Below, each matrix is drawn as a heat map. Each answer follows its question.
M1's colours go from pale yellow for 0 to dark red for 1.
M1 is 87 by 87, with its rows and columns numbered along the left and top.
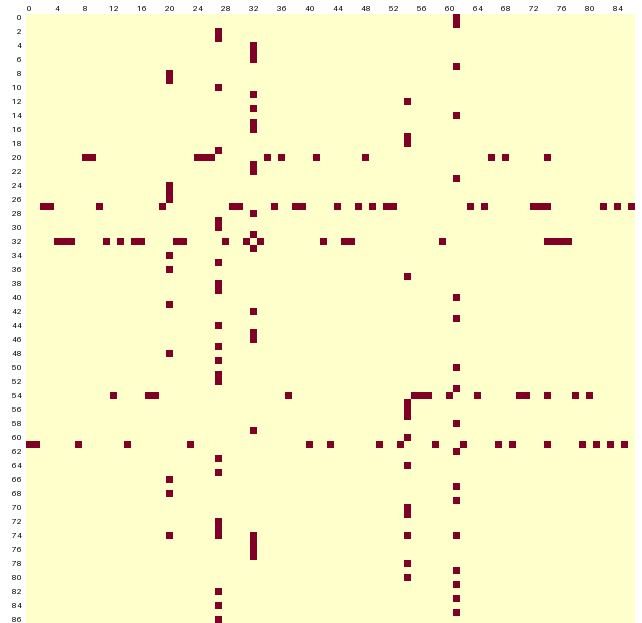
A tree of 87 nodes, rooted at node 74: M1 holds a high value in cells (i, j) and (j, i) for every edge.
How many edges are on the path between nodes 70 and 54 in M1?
1
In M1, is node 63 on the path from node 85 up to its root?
no
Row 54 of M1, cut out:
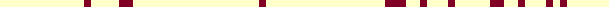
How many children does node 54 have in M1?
13
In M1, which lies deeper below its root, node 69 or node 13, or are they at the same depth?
the same depth
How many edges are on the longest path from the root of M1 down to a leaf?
2
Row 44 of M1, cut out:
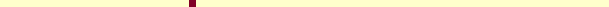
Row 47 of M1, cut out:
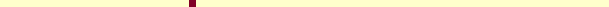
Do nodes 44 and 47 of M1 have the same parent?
yes
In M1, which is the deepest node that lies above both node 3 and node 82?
27
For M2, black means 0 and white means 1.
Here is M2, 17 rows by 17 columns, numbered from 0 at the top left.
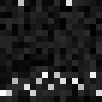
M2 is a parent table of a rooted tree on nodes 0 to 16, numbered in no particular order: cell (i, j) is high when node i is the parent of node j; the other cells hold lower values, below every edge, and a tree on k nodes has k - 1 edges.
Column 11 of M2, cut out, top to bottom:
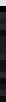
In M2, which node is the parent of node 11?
0
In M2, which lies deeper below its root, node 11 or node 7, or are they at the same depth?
node 11
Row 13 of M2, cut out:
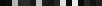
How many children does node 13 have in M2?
4
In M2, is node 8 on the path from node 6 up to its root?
no
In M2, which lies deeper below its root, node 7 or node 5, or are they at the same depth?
node 5
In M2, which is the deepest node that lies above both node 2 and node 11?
13
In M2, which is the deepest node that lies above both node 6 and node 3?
13
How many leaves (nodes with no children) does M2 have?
12
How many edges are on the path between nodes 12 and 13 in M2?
1
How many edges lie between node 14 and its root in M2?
0
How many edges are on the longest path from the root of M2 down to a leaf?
5
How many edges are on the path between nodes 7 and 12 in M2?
1
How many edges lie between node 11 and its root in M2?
5
